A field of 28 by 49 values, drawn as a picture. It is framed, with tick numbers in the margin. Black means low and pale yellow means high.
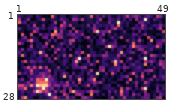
A single bump stands in the bottom left. Most values sit low, with a long tail of high ones. The bottom left is the ninth with the highest average. Neither half mirrors the other.
